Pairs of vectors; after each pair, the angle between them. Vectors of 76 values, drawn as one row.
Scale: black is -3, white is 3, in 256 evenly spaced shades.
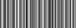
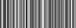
nearly parallel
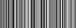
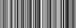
partly opposed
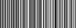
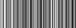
orthogonal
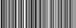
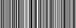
partly aligned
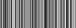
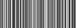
nearly opposite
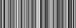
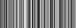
orthogonal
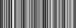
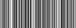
orthogonal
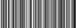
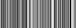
orthogonal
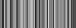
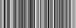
nearly opposite
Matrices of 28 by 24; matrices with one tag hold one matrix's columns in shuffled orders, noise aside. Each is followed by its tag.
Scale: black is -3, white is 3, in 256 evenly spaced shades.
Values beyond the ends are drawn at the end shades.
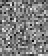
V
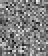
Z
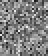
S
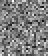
Z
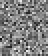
Z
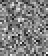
V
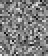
V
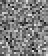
Z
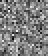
S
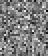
S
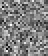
Z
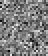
Z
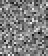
V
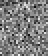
V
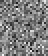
Z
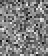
V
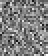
V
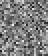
Z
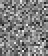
Z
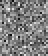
V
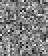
S
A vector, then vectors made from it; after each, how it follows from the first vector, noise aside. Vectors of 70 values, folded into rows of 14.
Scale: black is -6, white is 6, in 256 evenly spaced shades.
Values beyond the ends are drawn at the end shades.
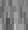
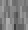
negated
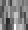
scaled up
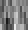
scaled up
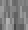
negated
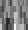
scaled up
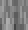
negated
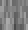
negated
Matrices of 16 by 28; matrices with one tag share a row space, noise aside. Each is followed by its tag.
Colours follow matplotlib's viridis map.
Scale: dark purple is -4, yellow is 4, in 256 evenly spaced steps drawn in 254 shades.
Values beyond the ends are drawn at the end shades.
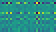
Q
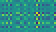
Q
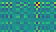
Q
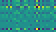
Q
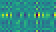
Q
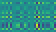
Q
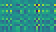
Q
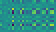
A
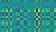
Q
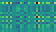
Q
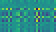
Q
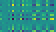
A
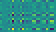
A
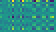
A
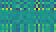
Q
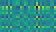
Q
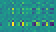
A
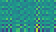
Q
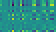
A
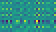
Q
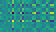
A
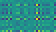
Q
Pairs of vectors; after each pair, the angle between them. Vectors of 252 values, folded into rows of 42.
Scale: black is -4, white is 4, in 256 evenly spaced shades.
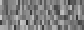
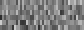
nearly opposite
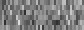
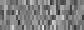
partly opposed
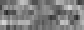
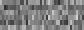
partly opposed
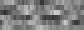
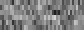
partly opposed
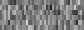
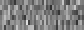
nearly parallel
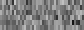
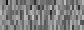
orthogonal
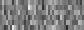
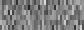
partly opposed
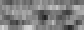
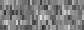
partly opposed
